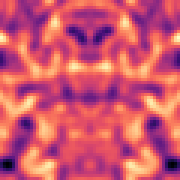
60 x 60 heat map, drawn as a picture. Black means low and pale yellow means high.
No single row or column stands out from its neighbours. The field is mottled with small blotches. It is mirror symmetric from left to right. There is no overall slope. The bottom middle is the calmest part.
